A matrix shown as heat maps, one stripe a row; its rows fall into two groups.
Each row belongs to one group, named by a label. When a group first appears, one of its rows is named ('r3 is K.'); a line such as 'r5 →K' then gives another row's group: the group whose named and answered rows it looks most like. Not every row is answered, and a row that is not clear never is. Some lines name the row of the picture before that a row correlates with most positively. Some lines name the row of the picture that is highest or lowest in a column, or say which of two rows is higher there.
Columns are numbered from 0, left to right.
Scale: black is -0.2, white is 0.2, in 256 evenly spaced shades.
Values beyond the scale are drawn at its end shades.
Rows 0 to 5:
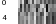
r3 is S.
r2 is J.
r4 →S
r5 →S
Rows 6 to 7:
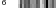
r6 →J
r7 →J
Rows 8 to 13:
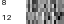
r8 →J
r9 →J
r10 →J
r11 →S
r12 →S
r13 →J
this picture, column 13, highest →11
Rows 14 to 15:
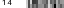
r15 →J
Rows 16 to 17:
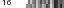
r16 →S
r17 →S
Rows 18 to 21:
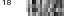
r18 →S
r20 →J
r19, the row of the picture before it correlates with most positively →16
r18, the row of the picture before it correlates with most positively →16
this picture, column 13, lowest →20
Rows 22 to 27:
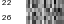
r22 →J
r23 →J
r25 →S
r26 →J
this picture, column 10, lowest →24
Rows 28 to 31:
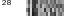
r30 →J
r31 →J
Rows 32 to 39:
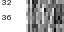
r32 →J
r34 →J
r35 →S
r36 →S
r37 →S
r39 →J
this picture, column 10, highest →35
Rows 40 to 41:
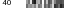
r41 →S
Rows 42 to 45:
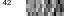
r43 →S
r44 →S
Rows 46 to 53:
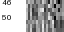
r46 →S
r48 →J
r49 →J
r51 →S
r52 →S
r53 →S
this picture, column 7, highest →48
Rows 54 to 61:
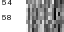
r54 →S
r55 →S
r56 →J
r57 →J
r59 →S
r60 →J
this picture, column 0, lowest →54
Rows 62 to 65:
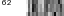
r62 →J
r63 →J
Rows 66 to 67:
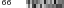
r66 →J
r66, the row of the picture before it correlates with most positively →65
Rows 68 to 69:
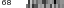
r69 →J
